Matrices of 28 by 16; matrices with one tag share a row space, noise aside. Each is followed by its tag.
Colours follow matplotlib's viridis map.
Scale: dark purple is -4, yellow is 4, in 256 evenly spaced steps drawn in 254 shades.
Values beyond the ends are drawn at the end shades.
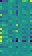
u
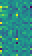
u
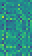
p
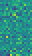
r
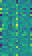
u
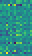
r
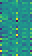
u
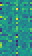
u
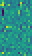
p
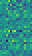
r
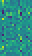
p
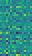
r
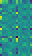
u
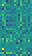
p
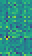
r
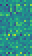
r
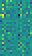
p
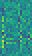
p
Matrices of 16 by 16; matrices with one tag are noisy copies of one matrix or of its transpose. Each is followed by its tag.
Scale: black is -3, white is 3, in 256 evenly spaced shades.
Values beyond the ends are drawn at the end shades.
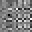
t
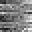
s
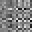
t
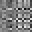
t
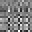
t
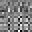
t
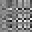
t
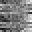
s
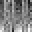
s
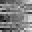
s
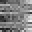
s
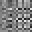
t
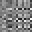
t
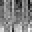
s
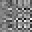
t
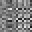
t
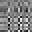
t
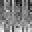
s
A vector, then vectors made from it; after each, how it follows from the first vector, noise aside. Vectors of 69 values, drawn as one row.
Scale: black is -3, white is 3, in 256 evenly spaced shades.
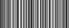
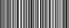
copied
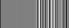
partly zeroed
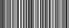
copied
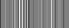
partly zeroed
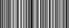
copied
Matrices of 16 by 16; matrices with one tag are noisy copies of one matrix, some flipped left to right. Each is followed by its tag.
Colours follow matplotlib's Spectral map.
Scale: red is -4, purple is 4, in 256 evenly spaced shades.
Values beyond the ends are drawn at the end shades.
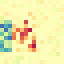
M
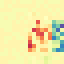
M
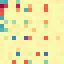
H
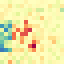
M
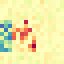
M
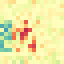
M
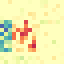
M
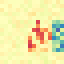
M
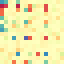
H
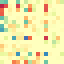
H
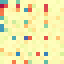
H
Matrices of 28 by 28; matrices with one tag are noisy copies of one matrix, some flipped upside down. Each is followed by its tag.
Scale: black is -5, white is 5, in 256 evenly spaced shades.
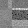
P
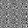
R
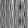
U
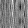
U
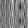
U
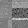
P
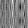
U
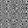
R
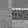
P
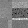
P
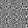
R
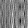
U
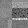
P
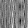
U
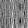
U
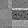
P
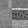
P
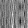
U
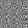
R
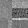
P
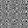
R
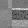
P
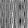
U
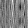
U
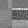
P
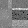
P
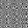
R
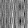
U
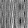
U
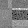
P
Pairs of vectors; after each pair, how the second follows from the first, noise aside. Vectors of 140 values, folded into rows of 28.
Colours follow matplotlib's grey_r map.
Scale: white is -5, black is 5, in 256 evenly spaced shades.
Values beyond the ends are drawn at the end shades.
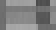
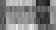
scaled up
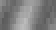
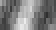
scaled up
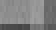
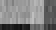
scaled up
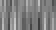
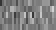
shuffled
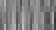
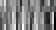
scaled up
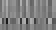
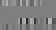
partly zeroed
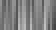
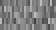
shuffled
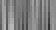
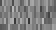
shuffled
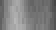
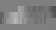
partly zeroed
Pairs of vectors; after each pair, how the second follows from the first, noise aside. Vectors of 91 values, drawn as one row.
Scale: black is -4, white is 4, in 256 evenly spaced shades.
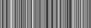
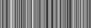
copied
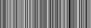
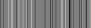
partly zeroed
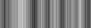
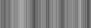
shrunk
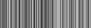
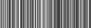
negated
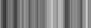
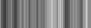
copied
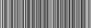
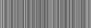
shrunk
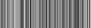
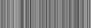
shrunk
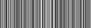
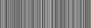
shrunk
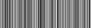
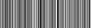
copied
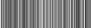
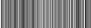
copied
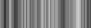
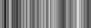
copied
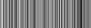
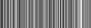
negated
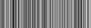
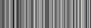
sign-scrambled
